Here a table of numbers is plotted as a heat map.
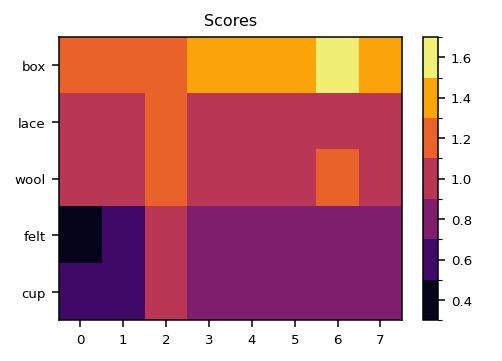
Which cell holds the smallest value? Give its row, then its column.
felt, 0
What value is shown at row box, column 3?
1.4
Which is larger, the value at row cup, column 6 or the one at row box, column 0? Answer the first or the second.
the second
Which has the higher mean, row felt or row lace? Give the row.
lace
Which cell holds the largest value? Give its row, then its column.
box, 6
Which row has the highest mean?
box
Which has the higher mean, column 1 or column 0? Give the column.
1
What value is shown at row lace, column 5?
1.0
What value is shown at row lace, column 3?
1.0
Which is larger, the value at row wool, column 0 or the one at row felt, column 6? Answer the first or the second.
the first
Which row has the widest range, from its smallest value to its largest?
felt
